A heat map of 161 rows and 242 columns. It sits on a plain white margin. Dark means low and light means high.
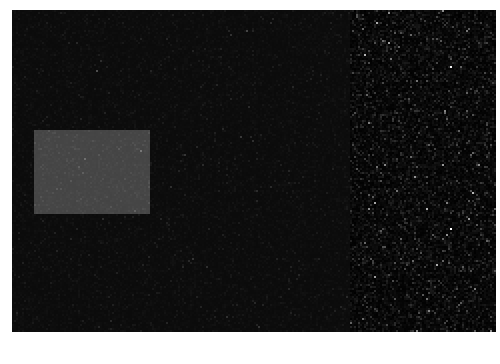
Odd patch: higher, in the middle left. Stripes: none. Seam: vertical, 70% of the way across, the left part calmer. Ninth with the highest average: middle left.
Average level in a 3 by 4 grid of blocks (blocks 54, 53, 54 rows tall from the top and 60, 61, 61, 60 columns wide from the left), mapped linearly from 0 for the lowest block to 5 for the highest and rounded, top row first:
0000 | 5100 | 0000
